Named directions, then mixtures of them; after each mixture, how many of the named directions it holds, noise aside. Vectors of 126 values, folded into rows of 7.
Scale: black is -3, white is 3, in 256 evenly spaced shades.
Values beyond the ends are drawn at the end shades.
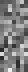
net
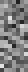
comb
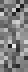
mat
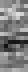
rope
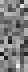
two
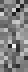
one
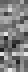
three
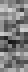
two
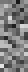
one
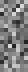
one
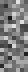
one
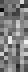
three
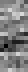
two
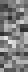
two
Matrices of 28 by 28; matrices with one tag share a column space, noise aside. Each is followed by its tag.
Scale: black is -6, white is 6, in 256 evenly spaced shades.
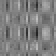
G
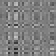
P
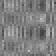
G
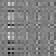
P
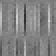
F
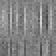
F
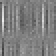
F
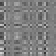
P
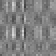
G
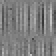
F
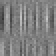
F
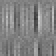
F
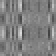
G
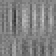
F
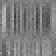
F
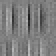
F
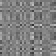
P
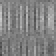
F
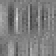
F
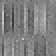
F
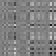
P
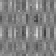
G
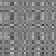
P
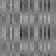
G
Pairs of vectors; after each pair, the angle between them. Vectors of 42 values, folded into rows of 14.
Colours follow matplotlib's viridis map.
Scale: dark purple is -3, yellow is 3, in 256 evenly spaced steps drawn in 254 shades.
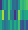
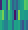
nearly parallel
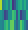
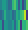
partly opposed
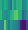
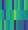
partly aligned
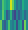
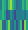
nearly parallel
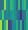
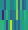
partly opposed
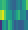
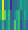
partly aligned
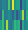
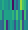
nearly opposite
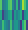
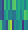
orthogonal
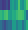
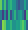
partly opposed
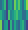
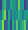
orthogonal
